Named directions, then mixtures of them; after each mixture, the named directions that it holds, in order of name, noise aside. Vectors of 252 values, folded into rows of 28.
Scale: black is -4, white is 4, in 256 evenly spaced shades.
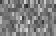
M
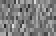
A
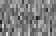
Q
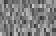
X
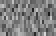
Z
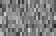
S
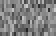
M, Q, X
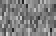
M, Q, S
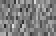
A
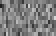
A, S, Z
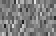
A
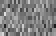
A, S, Z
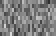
Q, X, Z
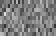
A, S, Z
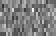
X, Z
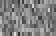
M, S, X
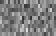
A, M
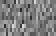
A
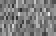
A, M, Z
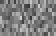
A, M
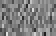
M, Q, Z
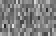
A, Q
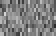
S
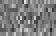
M, Q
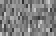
Q, S, X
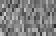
S, Z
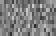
A, X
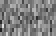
Q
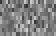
M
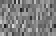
A, S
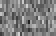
M, S, X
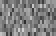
X, Z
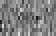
Q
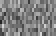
Q, S, Z
